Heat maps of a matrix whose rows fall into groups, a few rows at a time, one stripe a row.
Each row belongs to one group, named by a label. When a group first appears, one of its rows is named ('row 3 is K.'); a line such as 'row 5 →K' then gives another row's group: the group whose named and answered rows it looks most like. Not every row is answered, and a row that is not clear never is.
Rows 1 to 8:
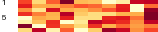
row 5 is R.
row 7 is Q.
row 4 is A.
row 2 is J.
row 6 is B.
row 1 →A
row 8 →R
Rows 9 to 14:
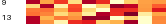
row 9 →Q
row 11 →R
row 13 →Q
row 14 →J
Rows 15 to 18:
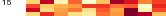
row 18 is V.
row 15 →R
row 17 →J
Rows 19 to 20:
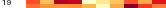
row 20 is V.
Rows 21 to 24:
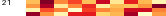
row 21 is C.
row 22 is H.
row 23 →V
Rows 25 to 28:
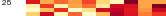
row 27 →B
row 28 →R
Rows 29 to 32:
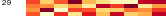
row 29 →A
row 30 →J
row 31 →H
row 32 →B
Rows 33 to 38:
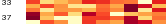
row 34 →V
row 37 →J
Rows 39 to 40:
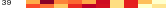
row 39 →C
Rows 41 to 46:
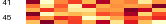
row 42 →B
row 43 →V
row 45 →A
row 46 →C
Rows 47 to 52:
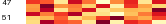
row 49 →H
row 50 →A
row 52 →C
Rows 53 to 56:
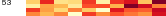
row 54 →V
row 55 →R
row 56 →B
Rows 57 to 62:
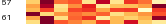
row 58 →H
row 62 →C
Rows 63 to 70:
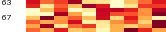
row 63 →A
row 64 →Q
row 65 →B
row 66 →B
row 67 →C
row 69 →H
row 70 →V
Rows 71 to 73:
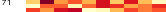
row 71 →C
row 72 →B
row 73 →A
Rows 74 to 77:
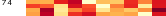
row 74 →A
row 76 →H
